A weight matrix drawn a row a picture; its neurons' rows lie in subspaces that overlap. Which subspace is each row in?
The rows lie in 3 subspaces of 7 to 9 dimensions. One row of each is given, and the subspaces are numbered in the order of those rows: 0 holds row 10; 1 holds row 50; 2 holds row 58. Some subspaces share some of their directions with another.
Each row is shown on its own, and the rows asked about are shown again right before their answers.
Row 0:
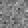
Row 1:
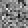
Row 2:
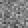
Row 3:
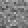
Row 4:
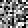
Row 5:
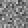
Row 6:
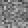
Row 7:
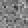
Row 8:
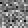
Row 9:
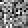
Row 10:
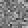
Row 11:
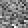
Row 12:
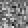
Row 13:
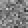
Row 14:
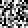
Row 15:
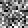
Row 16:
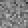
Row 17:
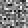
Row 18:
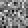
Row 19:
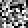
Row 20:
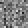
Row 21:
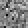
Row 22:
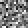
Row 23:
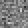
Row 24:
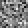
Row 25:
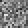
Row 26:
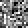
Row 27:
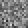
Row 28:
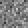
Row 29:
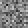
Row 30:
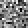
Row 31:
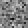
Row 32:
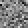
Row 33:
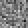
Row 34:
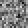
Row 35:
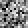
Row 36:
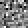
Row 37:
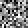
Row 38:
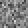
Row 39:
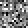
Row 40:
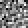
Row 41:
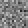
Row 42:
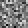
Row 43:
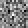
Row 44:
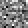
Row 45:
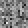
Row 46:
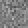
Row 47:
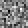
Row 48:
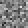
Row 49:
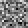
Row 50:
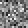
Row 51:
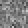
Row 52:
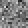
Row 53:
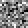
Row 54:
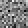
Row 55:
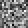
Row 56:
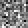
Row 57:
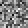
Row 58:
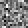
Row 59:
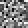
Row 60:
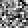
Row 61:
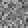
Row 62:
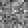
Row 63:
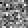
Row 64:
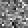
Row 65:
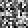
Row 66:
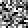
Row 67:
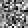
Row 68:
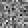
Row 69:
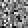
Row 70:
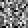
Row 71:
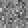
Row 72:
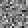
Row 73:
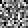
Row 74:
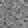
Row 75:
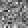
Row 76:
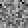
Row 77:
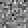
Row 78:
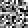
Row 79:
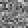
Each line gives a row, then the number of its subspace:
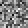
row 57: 0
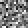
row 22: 0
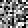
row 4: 1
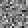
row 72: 1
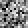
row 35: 0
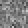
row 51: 1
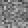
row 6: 2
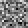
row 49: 2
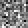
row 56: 2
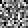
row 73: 0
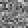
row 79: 2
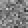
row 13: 0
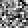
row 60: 0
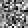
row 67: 1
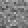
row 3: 1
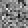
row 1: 2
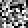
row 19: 1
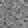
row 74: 0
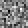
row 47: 2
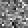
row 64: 0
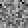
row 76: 0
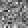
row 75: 2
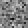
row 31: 0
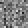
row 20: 0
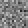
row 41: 2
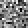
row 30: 1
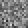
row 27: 1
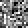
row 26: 0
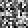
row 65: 2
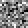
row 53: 0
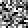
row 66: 0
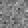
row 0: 0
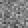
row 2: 0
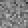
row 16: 0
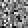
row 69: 1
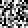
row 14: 0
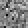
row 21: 0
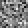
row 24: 2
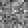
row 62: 0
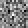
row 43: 2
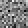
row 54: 2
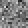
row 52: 2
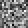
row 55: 1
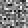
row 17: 1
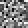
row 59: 2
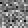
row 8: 1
